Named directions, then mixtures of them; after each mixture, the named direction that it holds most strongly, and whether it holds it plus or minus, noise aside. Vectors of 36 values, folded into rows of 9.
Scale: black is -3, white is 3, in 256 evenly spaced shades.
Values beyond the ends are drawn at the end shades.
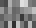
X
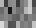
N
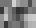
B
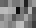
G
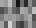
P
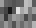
G, minus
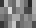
N, minus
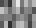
P, minus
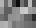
B, minus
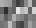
G, minus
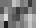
B, plus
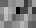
G, plus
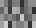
X, minus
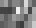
G, minus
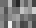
P, plus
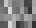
N, minus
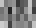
N, plus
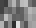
X, plus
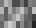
B, minus
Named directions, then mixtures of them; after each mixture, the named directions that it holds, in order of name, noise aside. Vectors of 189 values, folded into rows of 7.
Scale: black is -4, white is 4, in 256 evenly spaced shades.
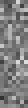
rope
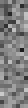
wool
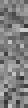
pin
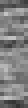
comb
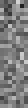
rope, wool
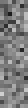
wool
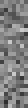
pin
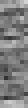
comb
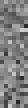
pin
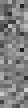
wool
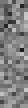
wool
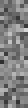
pin, rope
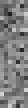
pin, wool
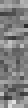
comb, pin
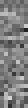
comb, pin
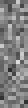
pin, rope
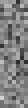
rope
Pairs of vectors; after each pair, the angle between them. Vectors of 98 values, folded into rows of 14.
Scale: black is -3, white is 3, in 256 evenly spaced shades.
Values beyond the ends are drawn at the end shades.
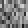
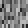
partly aligned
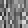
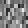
partly opposed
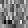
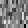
partly opposed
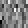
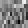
orthogonal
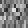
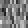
orthogonal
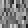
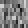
orthogonal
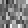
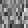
partly opposed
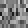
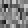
orthogonal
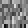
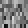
nearly parallel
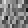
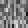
orthogonal
